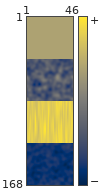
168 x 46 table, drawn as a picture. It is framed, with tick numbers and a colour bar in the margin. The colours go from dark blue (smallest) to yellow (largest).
It is made of 4 by 1 panels. Panel 1,1: high, flat. Panel 2,1: low, blotchy. Panel 3,1: very high, streaked downward, faint in contrast. Panel 4,1: very low, blotchy, faint in contrast.
